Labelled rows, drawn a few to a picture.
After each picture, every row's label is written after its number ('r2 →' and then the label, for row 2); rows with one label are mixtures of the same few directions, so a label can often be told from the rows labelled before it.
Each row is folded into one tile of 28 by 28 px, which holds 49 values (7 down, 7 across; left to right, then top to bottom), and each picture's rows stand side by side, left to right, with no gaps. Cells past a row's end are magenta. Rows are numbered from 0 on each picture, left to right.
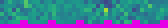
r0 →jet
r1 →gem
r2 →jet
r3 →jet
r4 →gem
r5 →jet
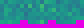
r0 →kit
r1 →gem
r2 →jet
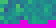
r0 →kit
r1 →kit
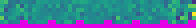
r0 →kit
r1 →kit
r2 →gem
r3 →jet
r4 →kit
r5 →jet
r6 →gem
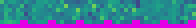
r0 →kit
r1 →kit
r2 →jet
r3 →jet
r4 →jet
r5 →kit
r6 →gem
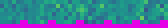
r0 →gem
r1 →gem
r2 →gem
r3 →kit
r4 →kit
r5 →kit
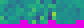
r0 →kit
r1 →gem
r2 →jet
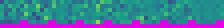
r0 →kit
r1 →jet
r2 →gem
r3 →gem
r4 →jet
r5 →kit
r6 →kit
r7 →kit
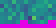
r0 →gem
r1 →kit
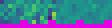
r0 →kit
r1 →gem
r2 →kit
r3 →jet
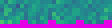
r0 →kit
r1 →gem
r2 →kit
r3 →gem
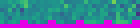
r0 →jet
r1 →gem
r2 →jet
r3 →kit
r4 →kit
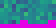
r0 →gem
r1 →gem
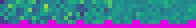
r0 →kit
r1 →kit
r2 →gem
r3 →jet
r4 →gem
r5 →jet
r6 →gem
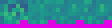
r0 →jet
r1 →gem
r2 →kit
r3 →kit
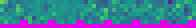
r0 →kit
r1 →kit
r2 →gem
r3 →jet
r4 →jet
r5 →jet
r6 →kit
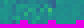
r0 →gem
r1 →jet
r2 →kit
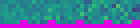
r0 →jet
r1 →gem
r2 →kit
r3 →kit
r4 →gem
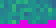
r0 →gem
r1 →jet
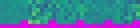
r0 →jet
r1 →kit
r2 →gem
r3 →jet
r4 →gem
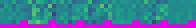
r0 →gem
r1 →kit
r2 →gem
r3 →kit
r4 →kit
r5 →gem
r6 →gem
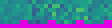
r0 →kit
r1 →kit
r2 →gem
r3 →kit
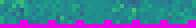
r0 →jet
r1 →kit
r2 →kit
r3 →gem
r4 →jet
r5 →jet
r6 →jet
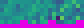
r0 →kit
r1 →gem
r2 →kit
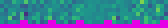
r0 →gem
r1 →gem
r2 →gem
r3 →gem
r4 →kit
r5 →kit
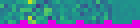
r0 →gem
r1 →kit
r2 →kit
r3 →gem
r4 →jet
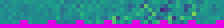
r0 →gem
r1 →jet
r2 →kit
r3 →gem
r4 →kit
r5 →gem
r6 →kit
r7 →kit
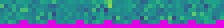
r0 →gem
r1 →gem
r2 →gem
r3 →jet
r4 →kit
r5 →kit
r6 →kit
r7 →jet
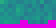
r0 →kit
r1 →gem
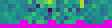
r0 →jet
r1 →jet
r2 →jet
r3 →kit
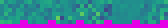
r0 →kit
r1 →jet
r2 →kit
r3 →gem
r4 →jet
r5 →gem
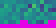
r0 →gem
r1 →gem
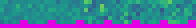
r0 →kit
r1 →gem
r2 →jet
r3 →kit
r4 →gem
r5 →jet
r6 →kit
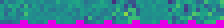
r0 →kit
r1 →gem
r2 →jet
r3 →kit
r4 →jet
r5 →gem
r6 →kit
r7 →jet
